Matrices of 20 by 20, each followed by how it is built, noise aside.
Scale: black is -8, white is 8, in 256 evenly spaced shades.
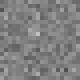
low rank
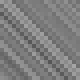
Toeplitz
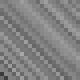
Toeplitz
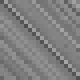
Toeplitz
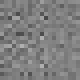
low rank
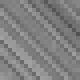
Toeplitz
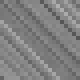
Toeplitz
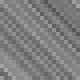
Toeplitz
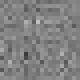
low rank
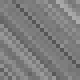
Toeplitz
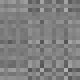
low rank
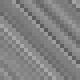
Toeplitz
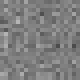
low rank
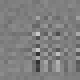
low rank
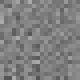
low rank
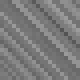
Toeplitz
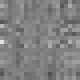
low rank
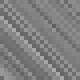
Toeplitz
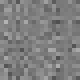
low rank
